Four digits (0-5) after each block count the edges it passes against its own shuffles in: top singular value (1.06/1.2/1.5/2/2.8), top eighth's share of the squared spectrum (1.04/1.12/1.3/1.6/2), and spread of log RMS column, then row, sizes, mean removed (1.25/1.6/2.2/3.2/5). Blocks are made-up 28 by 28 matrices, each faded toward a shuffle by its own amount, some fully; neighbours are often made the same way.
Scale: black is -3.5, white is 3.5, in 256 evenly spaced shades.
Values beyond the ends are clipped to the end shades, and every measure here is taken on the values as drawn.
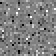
1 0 0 0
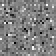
2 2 1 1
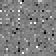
1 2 0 0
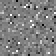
0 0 0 0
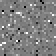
0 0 0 0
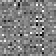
3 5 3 2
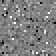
1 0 0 0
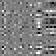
4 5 3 3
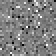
1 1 0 0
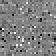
3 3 0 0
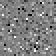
0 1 0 0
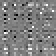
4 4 2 2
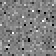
0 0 0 0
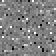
0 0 0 0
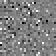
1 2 1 0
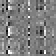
4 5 3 2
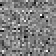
2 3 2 0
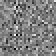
3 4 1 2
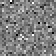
0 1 0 0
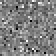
1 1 0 0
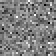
1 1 0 0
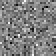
2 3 0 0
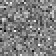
1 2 0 0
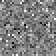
0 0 0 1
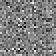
3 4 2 1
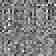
3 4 1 2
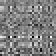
4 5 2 3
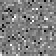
0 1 0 0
